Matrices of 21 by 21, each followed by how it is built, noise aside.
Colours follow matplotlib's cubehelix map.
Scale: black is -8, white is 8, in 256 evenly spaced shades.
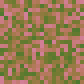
noise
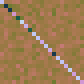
diagonal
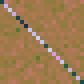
diagonal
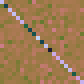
diagonal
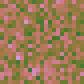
noise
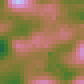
smooth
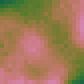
smooth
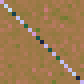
diagonal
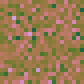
noise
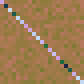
diagonal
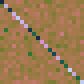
diagonal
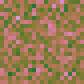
noise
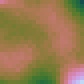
smooth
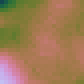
smooth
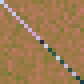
diagonal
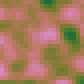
smooth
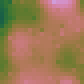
smooth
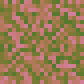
noise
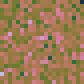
noise
